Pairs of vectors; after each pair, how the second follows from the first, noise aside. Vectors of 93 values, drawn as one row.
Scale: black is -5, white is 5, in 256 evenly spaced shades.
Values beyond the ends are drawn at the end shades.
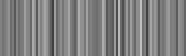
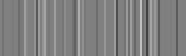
partly zeroed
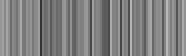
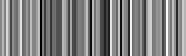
scaled up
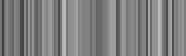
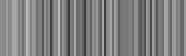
shuffled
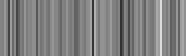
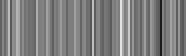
negated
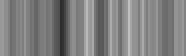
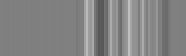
partly zeroed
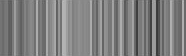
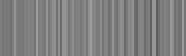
shrunk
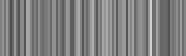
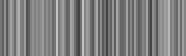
negated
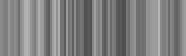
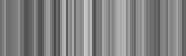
negated
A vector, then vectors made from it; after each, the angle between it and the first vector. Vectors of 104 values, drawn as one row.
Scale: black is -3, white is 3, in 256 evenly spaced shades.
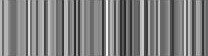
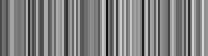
nearly opposite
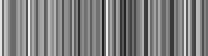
nearly parallel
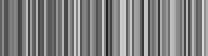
nearly opposite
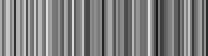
partly aligned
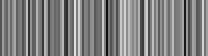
nearly opposite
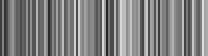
nearly opposite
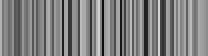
partly aligned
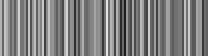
nearly parallel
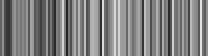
partly opposed
